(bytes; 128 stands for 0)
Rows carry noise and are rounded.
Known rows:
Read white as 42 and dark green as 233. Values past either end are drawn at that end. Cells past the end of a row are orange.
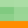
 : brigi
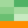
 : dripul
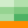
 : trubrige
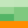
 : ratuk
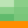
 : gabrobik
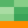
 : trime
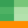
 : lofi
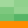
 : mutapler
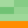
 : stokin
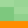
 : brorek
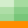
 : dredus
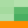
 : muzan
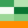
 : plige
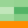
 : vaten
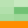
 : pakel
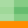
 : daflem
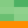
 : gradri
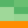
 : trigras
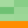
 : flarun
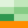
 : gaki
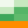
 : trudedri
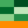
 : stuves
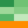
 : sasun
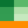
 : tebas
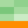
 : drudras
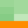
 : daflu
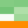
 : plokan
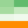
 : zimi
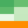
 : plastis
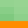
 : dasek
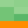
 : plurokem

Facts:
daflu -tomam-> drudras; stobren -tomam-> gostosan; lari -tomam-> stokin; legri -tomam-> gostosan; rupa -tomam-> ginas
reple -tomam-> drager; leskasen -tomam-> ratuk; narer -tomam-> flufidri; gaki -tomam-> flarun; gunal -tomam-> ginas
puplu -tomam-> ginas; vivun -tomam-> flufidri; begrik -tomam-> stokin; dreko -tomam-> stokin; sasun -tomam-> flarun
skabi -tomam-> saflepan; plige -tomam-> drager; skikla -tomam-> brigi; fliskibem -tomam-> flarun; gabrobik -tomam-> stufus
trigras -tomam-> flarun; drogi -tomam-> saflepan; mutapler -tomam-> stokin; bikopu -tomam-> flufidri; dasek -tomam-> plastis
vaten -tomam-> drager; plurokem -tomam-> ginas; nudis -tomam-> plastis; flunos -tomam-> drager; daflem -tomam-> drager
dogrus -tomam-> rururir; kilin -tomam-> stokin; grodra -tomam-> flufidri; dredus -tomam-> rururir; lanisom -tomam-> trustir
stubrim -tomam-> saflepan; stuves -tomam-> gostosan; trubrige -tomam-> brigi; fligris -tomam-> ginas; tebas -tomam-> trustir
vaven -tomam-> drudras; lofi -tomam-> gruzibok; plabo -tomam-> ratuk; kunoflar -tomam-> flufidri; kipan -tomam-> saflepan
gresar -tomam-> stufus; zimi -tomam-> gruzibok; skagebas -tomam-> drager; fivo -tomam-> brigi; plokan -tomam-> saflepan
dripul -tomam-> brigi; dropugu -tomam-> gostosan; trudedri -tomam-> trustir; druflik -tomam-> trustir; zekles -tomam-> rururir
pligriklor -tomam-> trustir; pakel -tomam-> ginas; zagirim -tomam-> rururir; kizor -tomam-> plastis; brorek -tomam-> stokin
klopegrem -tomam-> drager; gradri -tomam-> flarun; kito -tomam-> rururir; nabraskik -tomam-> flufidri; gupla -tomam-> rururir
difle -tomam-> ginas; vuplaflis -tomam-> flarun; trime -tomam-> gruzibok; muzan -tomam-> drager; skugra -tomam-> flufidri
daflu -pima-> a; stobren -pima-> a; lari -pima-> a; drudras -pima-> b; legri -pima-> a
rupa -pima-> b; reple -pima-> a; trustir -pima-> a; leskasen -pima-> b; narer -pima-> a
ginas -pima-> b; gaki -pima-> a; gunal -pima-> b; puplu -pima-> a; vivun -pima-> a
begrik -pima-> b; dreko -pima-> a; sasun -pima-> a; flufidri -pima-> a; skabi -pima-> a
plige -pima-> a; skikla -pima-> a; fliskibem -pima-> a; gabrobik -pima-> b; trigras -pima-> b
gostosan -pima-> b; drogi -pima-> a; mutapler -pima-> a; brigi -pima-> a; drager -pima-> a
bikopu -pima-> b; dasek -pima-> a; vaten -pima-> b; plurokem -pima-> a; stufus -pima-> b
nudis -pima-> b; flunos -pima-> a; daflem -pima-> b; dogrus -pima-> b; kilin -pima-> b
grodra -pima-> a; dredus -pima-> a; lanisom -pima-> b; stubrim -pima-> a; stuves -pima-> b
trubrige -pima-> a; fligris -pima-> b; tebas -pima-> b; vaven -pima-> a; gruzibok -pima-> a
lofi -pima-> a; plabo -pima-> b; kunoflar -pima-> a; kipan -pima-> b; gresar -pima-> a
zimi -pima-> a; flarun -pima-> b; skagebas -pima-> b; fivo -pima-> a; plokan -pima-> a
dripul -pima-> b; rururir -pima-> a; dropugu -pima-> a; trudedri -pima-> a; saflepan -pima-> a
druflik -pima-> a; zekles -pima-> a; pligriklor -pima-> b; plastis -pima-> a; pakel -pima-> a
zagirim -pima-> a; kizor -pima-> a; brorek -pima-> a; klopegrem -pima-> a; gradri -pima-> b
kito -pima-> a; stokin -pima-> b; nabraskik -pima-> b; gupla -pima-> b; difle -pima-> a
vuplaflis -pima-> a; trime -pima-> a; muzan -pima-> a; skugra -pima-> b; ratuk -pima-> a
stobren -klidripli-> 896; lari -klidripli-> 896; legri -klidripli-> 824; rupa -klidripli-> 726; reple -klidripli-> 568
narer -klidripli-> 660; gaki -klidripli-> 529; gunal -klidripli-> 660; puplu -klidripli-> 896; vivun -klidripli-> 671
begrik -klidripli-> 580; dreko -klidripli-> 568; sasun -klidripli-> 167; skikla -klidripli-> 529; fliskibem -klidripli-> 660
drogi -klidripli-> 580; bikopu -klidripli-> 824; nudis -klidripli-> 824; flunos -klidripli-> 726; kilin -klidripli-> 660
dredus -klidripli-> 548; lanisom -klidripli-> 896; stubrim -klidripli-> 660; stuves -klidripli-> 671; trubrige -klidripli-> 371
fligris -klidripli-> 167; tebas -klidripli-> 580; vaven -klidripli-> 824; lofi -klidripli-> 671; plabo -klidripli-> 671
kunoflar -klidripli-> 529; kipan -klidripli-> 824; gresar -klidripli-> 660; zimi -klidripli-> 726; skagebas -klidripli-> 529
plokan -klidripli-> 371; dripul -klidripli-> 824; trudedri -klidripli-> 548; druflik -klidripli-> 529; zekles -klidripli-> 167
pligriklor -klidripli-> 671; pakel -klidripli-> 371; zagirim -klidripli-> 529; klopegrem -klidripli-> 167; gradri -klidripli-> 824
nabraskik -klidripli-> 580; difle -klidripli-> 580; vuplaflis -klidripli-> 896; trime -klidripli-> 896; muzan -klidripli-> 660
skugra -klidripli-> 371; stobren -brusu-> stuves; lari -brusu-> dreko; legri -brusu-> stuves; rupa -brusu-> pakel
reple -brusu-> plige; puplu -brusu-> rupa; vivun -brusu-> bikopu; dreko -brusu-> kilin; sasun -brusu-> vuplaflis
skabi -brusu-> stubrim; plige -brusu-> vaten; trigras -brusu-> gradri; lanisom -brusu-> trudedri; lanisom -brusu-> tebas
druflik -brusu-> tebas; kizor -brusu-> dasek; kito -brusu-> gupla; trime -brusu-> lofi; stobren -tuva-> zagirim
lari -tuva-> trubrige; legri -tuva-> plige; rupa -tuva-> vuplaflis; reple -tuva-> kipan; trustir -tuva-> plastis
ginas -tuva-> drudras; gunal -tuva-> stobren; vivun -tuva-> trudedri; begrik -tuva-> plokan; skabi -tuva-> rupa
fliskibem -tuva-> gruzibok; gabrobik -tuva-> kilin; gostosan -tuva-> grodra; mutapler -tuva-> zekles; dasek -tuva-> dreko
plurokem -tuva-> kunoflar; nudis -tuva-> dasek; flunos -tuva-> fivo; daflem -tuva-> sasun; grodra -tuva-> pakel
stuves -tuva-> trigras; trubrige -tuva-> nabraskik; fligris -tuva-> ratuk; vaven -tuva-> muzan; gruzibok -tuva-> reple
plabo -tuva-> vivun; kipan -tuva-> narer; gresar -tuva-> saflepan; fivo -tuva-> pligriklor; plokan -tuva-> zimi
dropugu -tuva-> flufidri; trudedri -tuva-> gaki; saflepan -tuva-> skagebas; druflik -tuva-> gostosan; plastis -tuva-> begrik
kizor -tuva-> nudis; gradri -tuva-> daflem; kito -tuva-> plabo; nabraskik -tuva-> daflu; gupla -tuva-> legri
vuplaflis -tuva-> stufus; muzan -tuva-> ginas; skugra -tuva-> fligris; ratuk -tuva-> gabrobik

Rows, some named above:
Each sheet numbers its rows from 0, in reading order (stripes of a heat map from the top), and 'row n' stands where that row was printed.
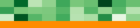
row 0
stobren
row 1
gabrobik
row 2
lofi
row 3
legri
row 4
trustir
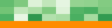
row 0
zekles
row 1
gaki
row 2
flunos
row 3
gunal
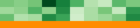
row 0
klopegrem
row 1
legri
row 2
nabraskik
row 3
pakel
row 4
druflik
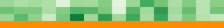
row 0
stubrim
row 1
flufidri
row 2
skugra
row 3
gunal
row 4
flunos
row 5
lanisom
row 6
daflem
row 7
skagebas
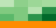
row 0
gabrobik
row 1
kito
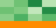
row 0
gupla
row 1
dreko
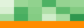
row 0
flunos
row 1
kipan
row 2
fliskibem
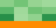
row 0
fligris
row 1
gresar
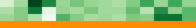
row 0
dredus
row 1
begrik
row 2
vaven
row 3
gruzibok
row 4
daflem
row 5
lari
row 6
vivun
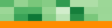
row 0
trime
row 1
plabo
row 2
reple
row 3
skikla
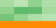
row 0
kilin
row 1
narer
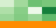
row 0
dredus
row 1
rupa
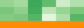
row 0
vuplaflis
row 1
pligriklor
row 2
trubrige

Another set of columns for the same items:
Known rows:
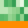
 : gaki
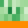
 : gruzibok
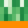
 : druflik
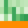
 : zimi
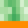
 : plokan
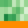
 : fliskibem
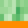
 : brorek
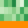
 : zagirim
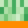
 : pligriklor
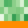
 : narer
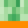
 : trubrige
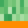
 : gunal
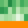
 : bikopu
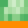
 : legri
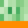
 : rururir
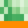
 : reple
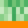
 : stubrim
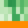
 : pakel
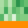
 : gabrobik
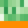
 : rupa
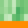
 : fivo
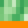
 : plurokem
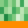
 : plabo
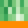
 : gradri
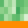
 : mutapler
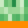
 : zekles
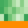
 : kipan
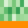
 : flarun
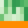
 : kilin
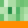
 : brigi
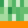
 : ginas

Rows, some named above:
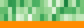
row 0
stuves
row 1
narer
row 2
vaten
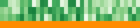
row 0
puplu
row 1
trudedri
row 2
druflik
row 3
zimi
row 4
trigras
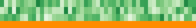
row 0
trustir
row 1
stuves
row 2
plastis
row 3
vaven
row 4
gradri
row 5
lari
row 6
ratuk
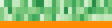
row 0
plige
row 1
skagebas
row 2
flufidri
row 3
vaten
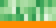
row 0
kito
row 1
stuves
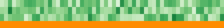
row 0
drager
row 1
gunal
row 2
muzan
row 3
begrik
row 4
gupla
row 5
vivun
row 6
fliskibem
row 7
nabraskik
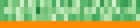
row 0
dredus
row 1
drager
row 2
zekles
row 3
gresar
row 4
klopegrem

